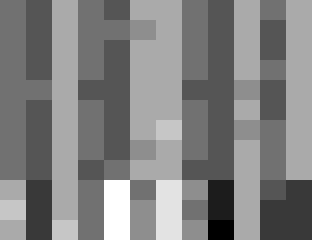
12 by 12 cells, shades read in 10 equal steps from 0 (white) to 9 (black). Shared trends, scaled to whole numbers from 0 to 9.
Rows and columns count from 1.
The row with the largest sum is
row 5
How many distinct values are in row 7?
5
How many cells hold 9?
1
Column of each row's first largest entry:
2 2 2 2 4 2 2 2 2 9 9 9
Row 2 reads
5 6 3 5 5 4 3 5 6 3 6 3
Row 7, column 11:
5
